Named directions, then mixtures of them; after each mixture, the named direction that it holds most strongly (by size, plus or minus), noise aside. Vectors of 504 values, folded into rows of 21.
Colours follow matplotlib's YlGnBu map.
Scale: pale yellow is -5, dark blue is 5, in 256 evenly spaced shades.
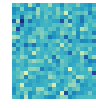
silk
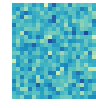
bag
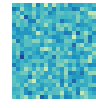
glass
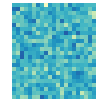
glass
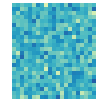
glass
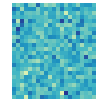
silk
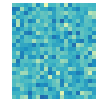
glass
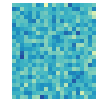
glass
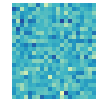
silk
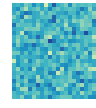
bag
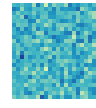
glass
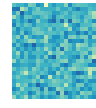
bag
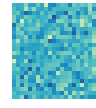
bag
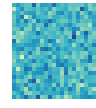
glass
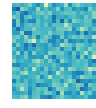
bag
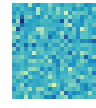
silk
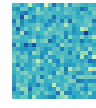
bag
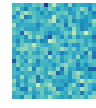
bag
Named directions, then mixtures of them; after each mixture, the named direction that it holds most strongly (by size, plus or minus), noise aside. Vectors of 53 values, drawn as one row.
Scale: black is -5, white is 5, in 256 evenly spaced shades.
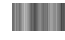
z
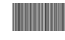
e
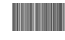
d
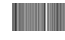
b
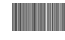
d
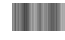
z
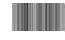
z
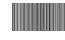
e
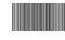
b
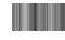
z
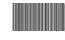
e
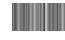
e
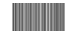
b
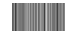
b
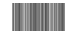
e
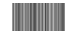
e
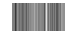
b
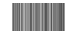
d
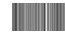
b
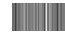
b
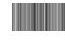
b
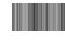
z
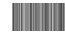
d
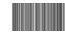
d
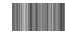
z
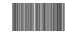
d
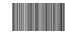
d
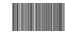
d
